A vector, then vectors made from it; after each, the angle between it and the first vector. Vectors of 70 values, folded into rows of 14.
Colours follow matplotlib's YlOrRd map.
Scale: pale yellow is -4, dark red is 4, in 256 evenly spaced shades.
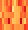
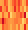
orthogonal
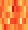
nearly opposite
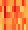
partly opposed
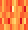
nearly parallel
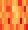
nearly parallel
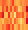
orthogonal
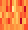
nearly parallel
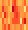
nearly opposite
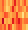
partly opposed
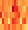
nearly opposite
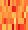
orthogonal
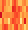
nearly opposite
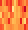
nearly parallel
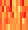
partly aligned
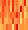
partly opposed
